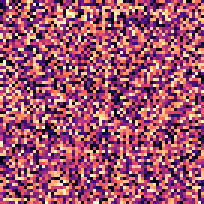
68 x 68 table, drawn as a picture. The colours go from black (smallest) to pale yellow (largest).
Grain: fine. Average level on the scale: 50%. Seam: none. Odd rows or columns: none. Mirror symmetry: none. Stripes: none. Histogram: flat.
